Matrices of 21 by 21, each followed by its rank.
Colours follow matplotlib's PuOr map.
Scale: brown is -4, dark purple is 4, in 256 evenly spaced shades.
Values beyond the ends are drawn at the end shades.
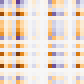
one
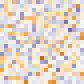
full rank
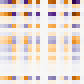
one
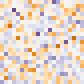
full rank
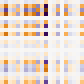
one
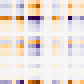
one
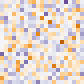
full rank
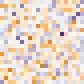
full rank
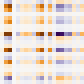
one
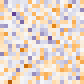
full rank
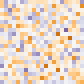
full rank
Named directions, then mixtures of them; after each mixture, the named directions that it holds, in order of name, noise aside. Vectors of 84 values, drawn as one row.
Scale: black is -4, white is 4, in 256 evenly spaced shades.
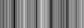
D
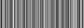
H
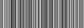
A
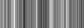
D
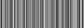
H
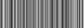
A, H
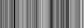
D, H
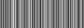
A, H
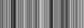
A, D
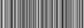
A, H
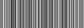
A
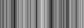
D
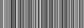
A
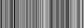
D, H
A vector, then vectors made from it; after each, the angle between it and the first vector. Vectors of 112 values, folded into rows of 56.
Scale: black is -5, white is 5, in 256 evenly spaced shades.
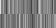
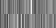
partly opposed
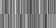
partly aligned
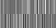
orthogonal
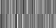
orthogonal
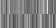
partly aligned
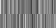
nearly parallel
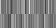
orthogonal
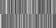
partly opposed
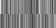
nearly parallel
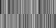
nearly opposite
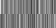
nearly parallel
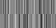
partly opposed
